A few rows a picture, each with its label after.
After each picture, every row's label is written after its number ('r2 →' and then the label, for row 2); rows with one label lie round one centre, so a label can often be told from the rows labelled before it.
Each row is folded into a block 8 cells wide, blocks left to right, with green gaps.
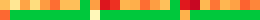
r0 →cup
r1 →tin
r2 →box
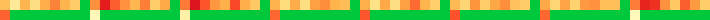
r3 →cup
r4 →tin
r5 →tin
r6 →cup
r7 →cup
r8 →cup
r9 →cup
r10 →tin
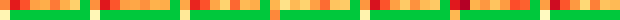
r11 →tin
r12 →tin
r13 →tin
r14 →cup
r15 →tin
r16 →box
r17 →tin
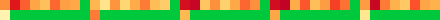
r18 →tin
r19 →cup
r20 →box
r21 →box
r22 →tin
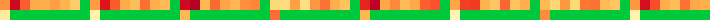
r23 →tin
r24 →tin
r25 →box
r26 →cup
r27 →box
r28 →tin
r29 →cup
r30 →tin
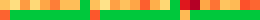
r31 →cup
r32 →cup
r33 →box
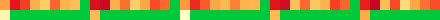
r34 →tin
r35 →box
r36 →tin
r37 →box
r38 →box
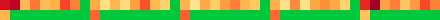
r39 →box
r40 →cup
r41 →cup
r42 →cup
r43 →box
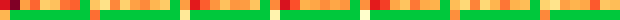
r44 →box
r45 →cup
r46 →tin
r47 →tin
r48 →tin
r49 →cup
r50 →cup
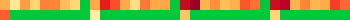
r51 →cup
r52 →tin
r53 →box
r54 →box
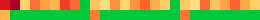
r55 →box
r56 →cup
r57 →cup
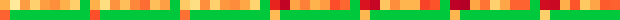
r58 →cup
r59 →cup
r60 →cup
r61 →box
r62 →box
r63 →box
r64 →box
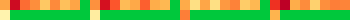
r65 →tin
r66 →tin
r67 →cup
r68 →box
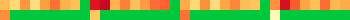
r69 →cup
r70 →box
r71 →cup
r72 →tin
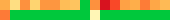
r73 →cup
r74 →tin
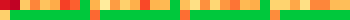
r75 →box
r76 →cup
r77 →cup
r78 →cup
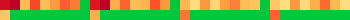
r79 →box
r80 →box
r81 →cup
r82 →cup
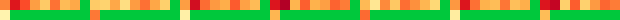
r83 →tin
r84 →cup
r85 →tin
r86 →box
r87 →cup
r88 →tin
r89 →box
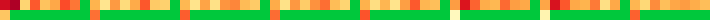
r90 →box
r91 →cup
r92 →cup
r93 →cup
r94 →cup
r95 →tin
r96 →tin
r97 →cup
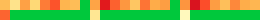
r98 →cup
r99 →tin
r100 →tin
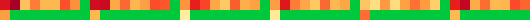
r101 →box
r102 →box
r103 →tin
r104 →tin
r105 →cup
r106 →box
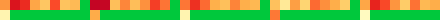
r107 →tin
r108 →box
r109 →tin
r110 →cup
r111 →tin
